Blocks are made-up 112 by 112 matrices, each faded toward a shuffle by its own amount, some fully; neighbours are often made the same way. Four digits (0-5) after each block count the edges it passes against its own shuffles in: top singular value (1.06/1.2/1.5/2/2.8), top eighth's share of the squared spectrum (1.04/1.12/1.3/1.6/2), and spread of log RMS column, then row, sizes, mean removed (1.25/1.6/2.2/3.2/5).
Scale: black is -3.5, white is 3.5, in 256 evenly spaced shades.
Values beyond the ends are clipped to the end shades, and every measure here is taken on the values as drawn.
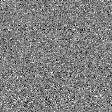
1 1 0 3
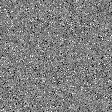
0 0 0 0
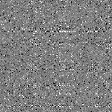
4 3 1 2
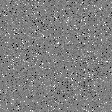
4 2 1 0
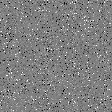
3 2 1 0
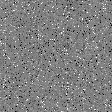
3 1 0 0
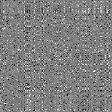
5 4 3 3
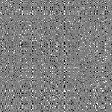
5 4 3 3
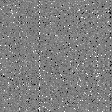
4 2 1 1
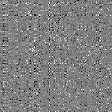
5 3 3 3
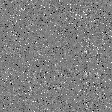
2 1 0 0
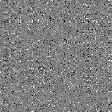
4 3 2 2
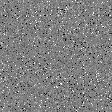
3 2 1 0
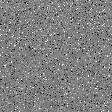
2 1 0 0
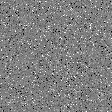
2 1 0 0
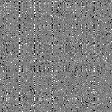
5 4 3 2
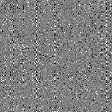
5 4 3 2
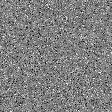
0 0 0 0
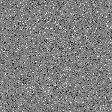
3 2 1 1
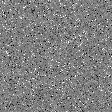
0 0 0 0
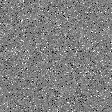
2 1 0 0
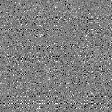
4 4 2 3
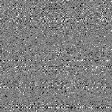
5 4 2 3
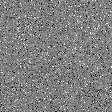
2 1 0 0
